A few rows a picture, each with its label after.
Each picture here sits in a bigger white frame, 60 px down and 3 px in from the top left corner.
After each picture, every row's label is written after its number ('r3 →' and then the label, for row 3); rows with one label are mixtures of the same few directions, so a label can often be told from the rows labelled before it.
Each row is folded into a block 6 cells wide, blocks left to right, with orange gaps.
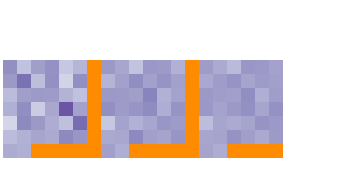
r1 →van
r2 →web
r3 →web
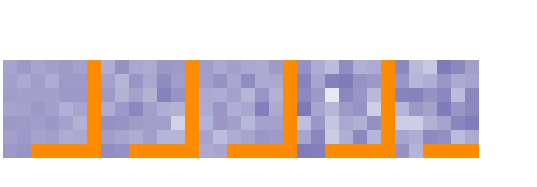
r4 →van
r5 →van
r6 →van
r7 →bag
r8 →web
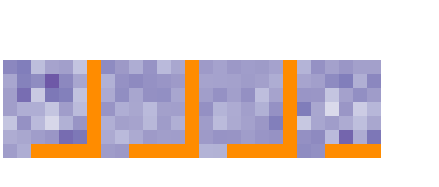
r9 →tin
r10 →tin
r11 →van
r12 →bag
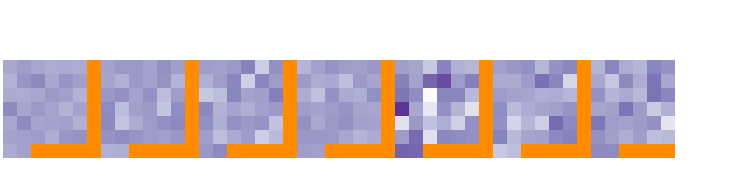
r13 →web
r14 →van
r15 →tin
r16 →tin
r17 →bag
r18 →van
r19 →van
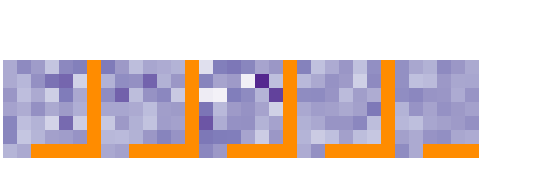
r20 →van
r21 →tin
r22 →tin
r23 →tin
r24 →web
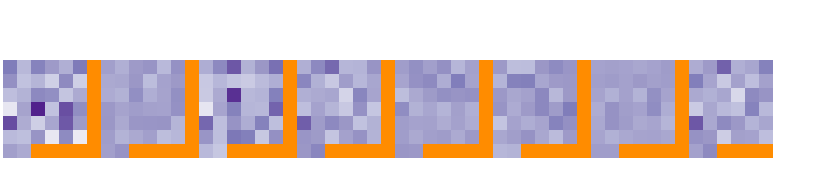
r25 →bag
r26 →tin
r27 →bag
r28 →web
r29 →tin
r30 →web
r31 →van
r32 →web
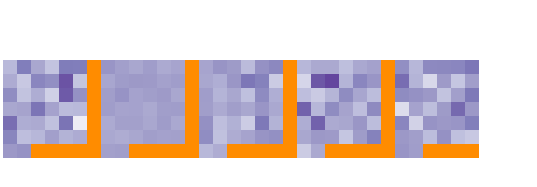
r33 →van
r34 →tin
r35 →van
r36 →web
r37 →web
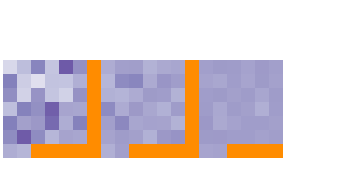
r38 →tin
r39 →web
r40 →van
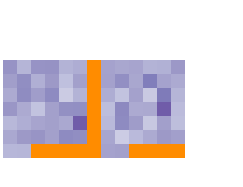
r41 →van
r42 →van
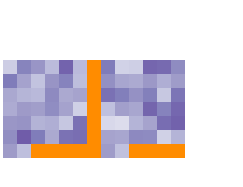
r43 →tin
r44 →web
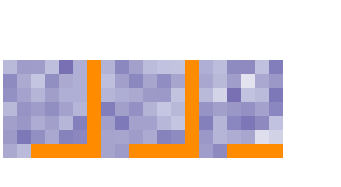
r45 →tin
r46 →web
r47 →tin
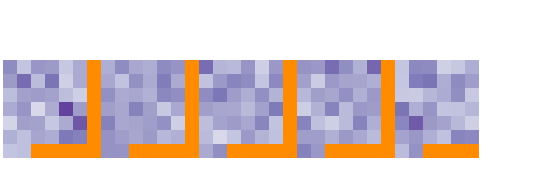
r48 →van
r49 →van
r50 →tin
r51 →bag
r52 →web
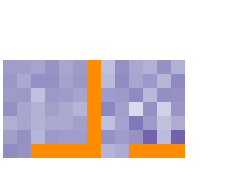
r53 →bag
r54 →bag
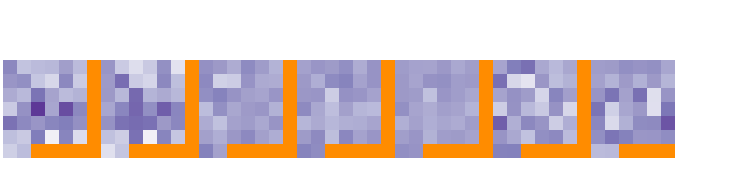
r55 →bag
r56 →bag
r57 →web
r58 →bag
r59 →bag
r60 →web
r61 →van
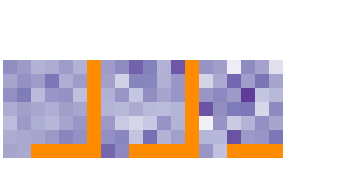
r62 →tin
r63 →bag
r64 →web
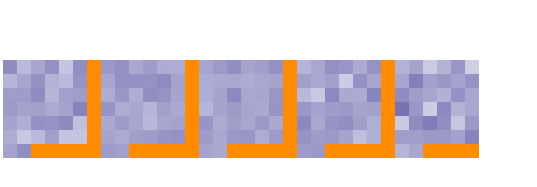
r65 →tin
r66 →tin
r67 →bag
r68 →tin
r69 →bag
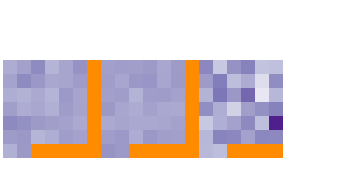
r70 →web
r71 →bag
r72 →van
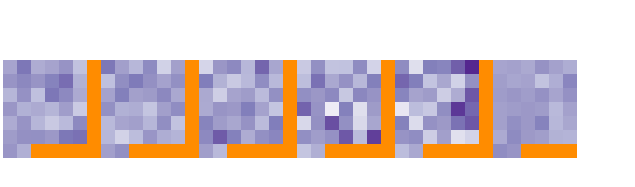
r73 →tin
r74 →tin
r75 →tin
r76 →bag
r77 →web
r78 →van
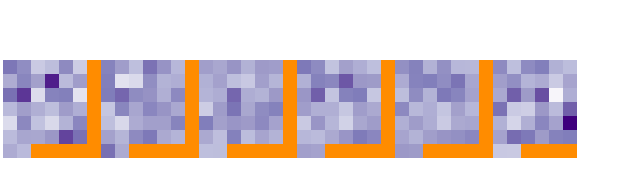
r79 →tin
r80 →web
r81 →bag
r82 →tin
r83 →tin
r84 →van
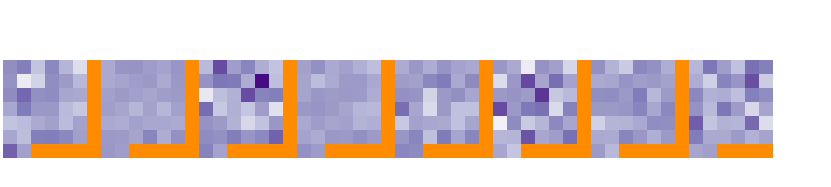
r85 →web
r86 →bag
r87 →tin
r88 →web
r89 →bag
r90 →web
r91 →web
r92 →van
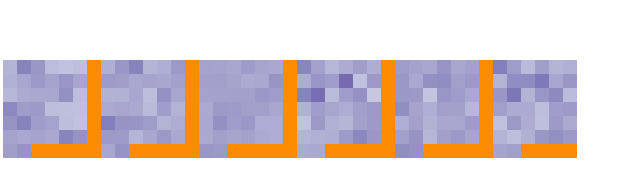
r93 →web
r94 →web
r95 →van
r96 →tin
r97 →bag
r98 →tin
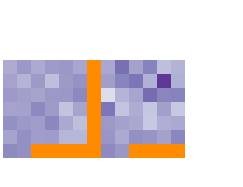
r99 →van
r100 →tin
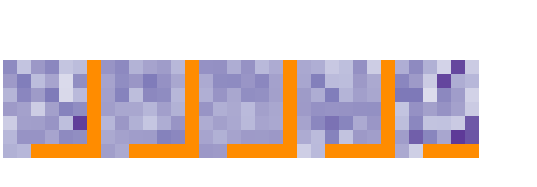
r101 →van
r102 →tin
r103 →tin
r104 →bag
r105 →tin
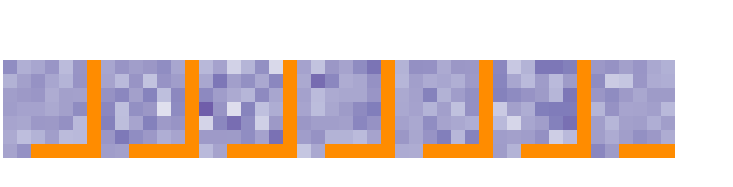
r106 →tin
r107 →van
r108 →bag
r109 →web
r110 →bag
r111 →web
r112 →web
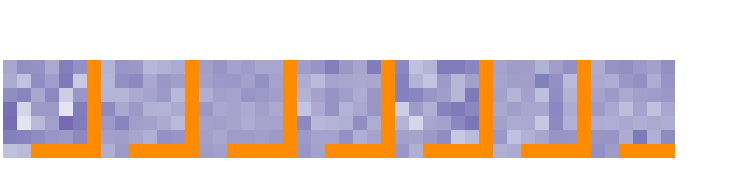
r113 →van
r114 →web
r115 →tin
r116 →bag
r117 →web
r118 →van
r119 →bag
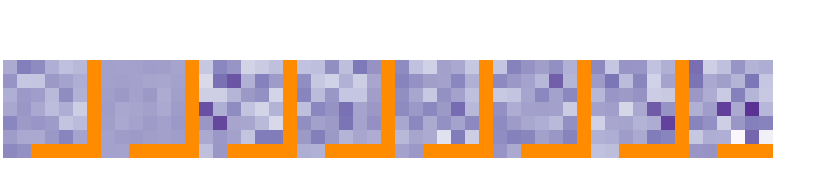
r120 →web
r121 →van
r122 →web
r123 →tin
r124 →bag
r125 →tin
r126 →van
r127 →bag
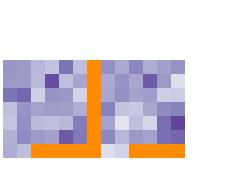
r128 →tin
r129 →van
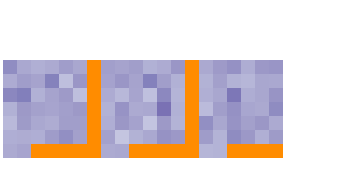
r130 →tin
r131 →van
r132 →bag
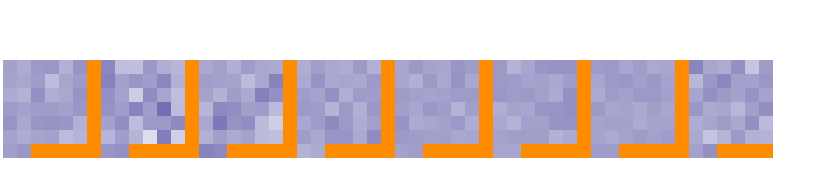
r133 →tin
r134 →bag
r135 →van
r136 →bag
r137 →van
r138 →web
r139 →tin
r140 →tin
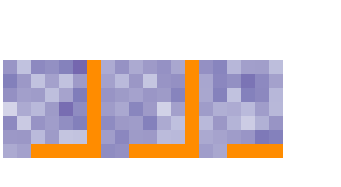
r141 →web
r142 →van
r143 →tin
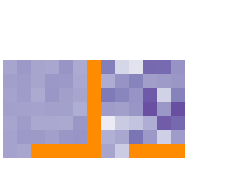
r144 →tin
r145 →web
